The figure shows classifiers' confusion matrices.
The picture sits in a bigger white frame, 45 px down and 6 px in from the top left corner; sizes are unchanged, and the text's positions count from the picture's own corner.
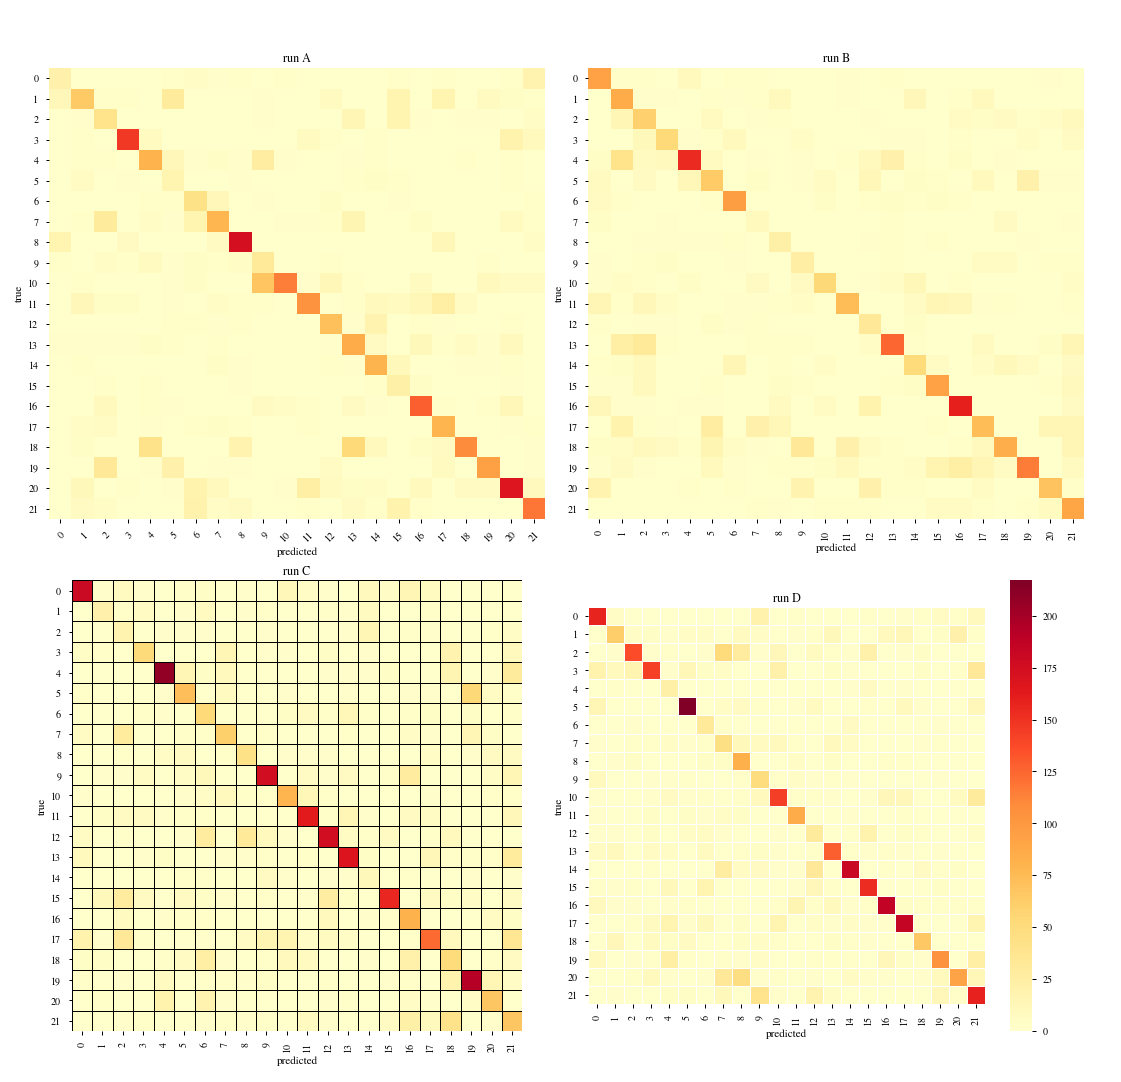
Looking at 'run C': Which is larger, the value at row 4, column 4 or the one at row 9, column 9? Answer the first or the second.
the first
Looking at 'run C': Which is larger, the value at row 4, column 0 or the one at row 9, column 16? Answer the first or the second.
the second
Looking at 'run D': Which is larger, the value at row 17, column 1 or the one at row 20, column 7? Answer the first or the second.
the second
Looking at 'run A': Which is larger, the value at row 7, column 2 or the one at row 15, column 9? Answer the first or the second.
the first
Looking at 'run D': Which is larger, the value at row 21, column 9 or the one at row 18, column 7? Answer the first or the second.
the first
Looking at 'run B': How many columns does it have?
22
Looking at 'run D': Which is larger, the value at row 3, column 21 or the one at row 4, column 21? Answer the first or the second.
the first
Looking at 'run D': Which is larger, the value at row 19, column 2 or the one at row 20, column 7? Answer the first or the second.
the second
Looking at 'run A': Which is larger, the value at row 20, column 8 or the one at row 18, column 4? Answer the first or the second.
the second
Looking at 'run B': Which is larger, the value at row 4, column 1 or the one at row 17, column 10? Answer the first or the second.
the first
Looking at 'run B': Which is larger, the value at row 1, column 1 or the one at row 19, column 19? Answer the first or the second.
the second
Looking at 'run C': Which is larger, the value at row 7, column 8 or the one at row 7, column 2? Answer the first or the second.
the second
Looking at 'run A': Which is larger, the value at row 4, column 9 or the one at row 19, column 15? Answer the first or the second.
the first
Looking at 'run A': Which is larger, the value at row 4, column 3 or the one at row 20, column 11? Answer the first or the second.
the second
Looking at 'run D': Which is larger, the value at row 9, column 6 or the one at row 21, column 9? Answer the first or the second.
the second
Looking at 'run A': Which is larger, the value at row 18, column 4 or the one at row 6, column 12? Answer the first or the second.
the first
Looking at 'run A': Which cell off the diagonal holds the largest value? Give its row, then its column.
10, 9
